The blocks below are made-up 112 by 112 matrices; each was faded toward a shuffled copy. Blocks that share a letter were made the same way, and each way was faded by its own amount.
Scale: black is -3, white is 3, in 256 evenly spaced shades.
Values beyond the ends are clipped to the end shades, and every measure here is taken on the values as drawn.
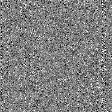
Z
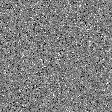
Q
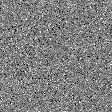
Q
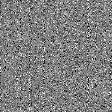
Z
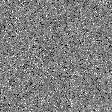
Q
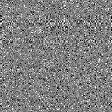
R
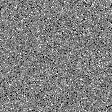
Q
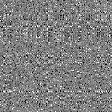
R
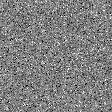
Q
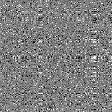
R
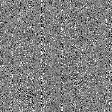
Z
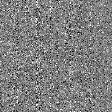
Z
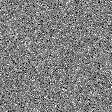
Q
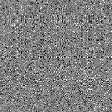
R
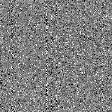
Z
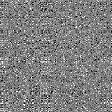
R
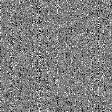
Z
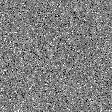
Q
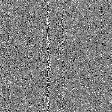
Z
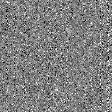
Z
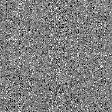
Z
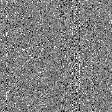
Z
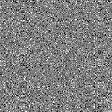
R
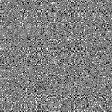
R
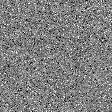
Q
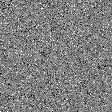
Q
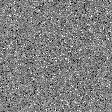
Q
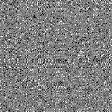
R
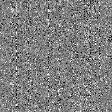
Z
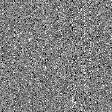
Z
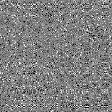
R
